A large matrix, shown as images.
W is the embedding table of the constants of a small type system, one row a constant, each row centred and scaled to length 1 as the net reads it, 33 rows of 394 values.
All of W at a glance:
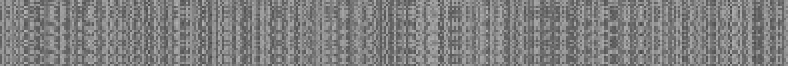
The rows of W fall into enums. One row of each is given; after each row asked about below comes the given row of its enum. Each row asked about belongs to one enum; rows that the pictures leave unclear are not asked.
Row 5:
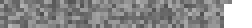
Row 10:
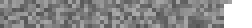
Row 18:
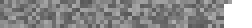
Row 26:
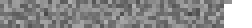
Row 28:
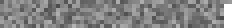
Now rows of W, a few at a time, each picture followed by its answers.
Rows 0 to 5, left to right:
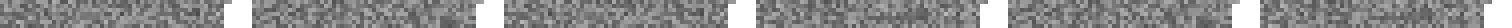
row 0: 26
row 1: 10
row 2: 26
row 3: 5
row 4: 10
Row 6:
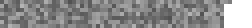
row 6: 5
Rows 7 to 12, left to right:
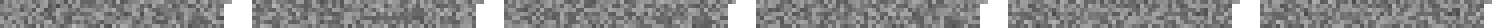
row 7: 28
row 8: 5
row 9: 18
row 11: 26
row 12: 26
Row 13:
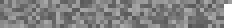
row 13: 18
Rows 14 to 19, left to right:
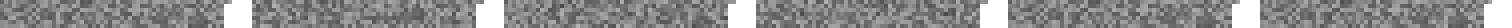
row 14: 18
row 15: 5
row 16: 28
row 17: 26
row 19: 18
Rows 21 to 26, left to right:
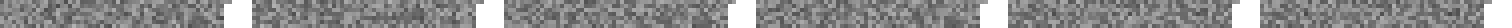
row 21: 28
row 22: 5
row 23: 18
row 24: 10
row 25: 26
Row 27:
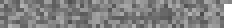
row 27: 5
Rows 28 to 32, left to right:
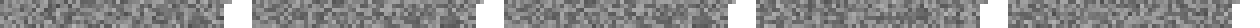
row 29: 18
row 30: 18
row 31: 5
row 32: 26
